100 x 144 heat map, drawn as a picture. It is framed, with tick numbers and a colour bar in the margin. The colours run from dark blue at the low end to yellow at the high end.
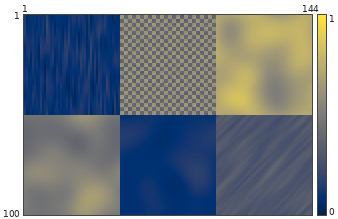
The table splits into 2 rows of 3 panels. Panel 1,1: very low, streaked downward, faint in contrast. Panel 1,2: middling, checkered, strong in contrast. Panel 1,3: high, smooth. Panel 2,1: middling, smooth. Panel 2,2: very low, smooth, faint in contrast. Panel 2,3: low, slanting up to the right, faint in contrast.
